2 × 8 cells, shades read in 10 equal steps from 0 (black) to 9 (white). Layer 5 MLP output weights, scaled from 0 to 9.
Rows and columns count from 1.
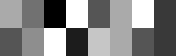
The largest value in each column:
6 5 9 9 7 6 9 2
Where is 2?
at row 1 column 8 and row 2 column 8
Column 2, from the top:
4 5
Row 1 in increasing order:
0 2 3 4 6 6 9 9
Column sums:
9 9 9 10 10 12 12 4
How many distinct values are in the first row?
6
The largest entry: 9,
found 3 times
